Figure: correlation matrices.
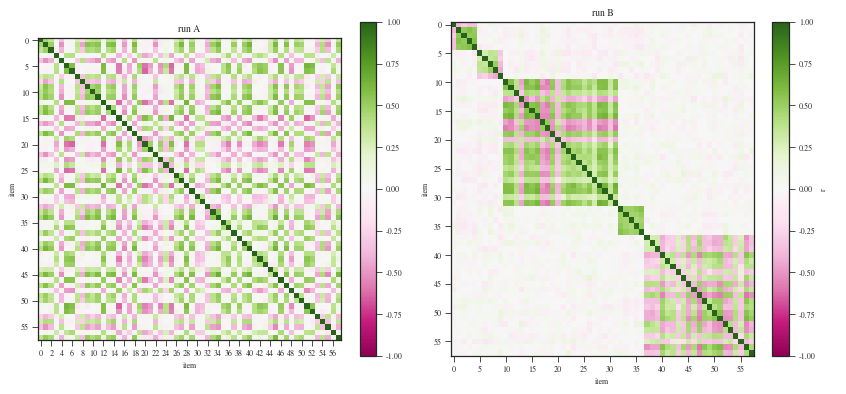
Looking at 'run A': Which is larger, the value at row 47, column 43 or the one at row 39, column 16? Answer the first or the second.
the first
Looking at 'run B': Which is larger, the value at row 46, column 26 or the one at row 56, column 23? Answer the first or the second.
the first
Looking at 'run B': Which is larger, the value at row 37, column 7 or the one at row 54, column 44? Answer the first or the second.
the second
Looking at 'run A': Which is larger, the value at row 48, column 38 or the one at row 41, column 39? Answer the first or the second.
the second
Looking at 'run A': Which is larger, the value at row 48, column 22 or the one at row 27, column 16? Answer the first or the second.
the first
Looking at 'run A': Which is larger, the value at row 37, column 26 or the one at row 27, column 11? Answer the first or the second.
the second
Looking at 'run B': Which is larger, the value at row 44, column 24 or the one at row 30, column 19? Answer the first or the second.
the second
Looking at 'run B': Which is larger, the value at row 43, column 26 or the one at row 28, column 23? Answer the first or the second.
the second
